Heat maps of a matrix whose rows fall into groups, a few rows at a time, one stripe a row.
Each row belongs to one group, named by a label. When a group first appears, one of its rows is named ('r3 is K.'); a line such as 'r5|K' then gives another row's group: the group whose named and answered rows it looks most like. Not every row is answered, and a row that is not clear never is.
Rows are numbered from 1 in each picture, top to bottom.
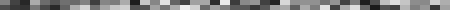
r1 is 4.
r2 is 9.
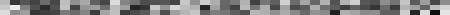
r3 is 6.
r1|9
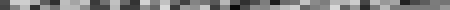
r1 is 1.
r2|1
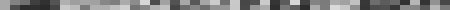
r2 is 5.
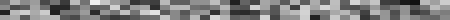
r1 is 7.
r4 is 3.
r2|4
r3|1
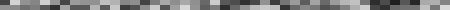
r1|7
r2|6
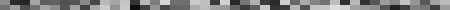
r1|4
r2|7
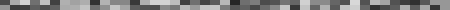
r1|1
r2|9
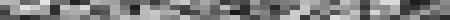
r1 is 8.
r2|1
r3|1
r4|5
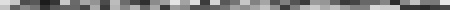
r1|6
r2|8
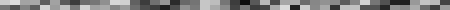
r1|7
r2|9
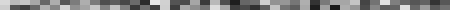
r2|9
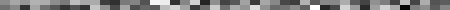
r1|3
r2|8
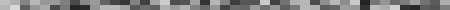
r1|3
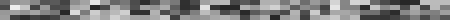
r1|7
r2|1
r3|7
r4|5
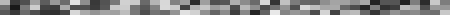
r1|5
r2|4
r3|9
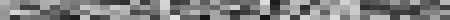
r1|3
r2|5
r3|7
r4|4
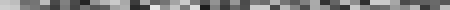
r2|6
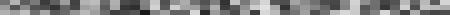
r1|6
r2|6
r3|3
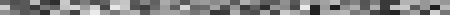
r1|4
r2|9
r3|5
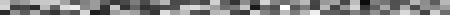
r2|9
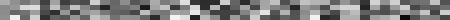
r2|3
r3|6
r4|8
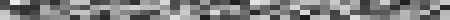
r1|1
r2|5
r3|9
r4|6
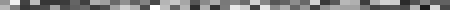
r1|8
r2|5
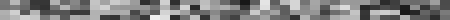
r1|7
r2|5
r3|8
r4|3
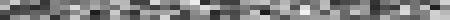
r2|9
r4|1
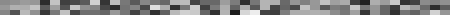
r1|8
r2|3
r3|4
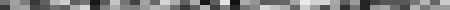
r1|4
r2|1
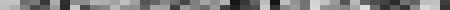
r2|7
